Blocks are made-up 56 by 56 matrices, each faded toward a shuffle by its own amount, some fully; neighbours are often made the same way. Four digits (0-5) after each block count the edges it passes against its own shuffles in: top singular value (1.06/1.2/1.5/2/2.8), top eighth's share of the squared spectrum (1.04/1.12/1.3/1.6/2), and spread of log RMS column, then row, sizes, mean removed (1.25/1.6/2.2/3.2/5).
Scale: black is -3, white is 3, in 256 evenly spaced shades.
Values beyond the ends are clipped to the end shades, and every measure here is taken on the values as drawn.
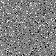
2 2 0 1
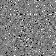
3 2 0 0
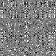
4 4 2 2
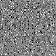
3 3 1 1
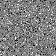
1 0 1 0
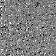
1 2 1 2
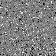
0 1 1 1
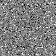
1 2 0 2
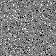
0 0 0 0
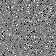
0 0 0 0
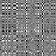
5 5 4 3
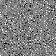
3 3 1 1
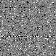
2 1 0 1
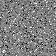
0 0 0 0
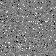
1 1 0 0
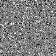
1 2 0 2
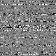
2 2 0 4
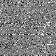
2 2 0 2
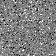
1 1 0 1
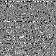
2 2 0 2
